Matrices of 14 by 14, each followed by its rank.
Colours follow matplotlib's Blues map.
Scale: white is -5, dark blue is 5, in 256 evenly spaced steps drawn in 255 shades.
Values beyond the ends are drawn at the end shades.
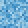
full rank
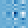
one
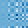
one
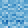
three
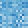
three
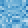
three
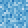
full rank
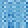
two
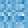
two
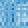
two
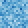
full rank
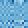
two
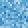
full rank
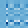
one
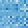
three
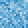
full rank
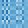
one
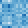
two
